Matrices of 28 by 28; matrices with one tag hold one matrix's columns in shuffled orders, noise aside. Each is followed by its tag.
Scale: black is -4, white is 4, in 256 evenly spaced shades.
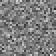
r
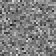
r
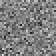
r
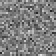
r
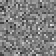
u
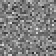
u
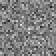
u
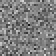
r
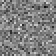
u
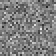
u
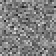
u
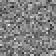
u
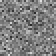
r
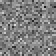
u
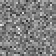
u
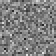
r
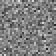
r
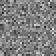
u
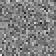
r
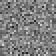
u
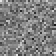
r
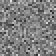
r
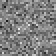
u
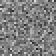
r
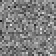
u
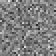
r
